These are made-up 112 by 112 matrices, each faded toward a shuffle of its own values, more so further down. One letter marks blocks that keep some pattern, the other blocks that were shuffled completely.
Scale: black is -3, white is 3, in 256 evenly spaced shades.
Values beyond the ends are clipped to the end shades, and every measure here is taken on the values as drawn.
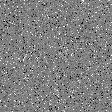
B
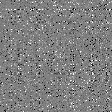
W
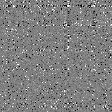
W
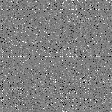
W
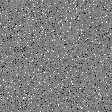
B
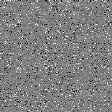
W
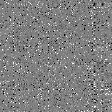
W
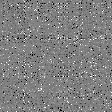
W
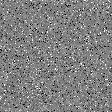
B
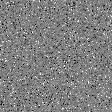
B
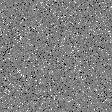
B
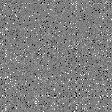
W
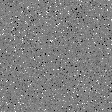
B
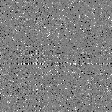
W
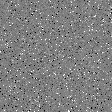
B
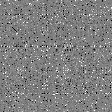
W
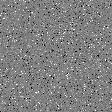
B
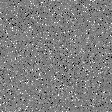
B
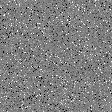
B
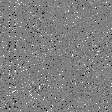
W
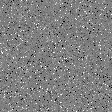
B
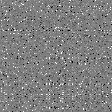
W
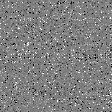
W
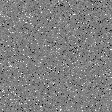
B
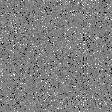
W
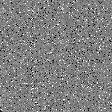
W
